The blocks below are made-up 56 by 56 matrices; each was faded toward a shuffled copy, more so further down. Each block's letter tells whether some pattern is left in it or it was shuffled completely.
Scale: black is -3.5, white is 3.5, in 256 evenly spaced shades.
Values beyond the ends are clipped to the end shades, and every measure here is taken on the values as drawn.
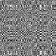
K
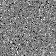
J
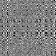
K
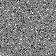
J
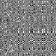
K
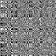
K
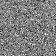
J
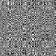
K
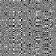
K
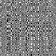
K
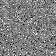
J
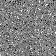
J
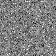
J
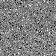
J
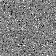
J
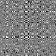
K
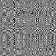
K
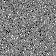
J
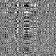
K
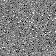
J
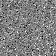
J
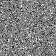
J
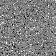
J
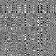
K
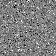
J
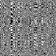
K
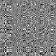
K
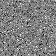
J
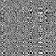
K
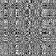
K
